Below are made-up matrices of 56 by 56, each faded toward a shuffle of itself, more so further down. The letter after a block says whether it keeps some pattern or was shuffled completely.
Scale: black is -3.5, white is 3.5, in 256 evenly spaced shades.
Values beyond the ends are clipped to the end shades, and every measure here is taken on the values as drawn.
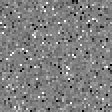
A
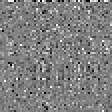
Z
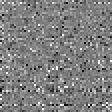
Z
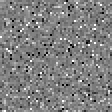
A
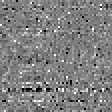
Z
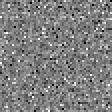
A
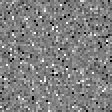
A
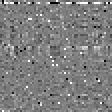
Z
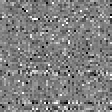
Z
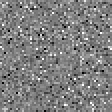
A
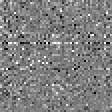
Z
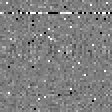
Z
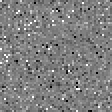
A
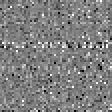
Z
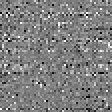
Z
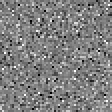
A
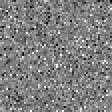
A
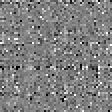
Z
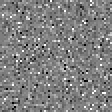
A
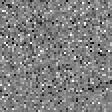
A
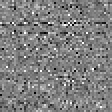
Z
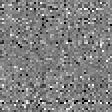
Z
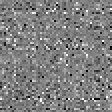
Z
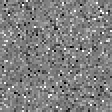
A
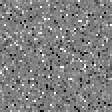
A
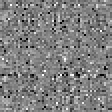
Z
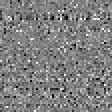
Z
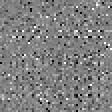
Z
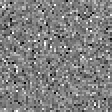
A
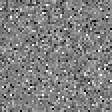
A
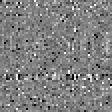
Z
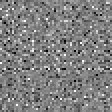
Z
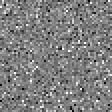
A
